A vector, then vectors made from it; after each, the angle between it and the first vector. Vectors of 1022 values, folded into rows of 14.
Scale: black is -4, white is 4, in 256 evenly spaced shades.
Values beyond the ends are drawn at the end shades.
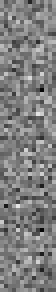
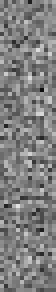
nearly parallel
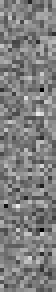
nearly parallel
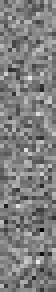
nearly parallel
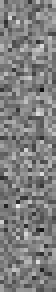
nearly parallel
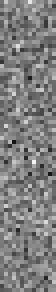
partly opposed
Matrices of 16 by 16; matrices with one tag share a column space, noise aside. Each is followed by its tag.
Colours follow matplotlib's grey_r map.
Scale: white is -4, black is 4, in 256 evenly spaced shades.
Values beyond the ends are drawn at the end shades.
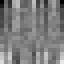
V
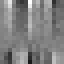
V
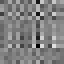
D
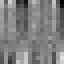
V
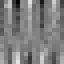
V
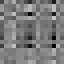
D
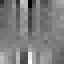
V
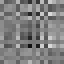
D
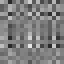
D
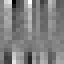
V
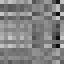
D
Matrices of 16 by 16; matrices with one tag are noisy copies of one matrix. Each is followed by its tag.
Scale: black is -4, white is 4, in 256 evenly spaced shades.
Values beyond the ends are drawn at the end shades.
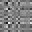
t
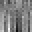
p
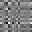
t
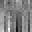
p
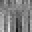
p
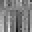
p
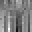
p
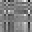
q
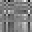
q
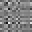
t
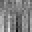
p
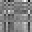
q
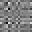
t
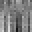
p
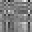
q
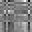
q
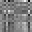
q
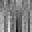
p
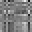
q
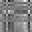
q
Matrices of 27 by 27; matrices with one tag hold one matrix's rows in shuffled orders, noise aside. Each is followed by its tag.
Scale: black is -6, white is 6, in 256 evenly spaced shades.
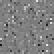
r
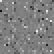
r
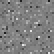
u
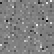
r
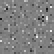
r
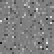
r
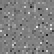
r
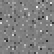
r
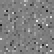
r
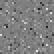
r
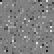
r
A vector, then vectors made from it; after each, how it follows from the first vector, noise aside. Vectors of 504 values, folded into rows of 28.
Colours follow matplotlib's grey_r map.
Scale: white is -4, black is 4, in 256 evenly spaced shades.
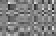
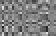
reversed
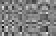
reversed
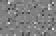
partly zeroed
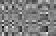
reversed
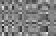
reversed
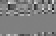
partly zeroed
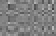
shrunk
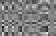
reversed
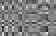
reversed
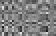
reversed
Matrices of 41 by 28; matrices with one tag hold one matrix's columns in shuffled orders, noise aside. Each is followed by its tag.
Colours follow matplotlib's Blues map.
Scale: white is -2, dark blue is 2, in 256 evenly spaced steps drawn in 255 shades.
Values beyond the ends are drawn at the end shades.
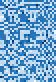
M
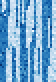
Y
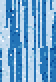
Y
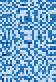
M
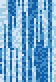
Y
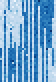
Y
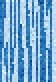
Y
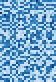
M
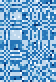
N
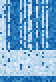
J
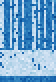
J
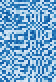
M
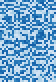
M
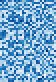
M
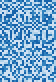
M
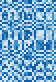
N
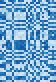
N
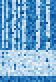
J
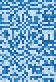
M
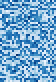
M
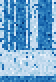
J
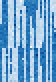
Y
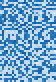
M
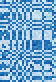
N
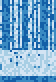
J
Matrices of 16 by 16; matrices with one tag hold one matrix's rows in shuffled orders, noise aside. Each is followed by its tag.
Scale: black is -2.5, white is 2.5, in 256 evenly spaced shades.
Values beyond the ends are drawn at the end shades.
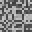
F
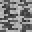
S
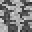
S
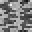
S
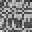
F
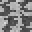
S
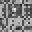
F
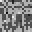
F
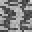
S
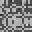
F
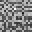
F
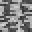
S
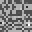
F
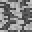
S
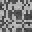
F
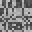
F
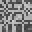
F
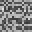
F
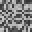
F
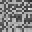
F
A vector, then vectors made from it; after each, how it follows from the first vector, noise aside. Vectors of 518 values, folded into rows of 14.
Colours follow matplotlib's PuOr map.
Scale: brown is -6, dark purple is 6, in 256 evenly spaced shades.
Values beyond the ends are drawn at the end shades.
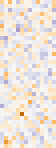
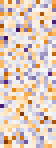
scaled up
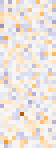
sign-scrambled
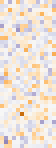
sign-scrambled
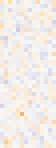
shrunk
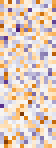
scaled up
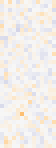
shrunk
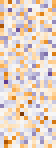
scaled up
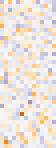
sign-scrambled
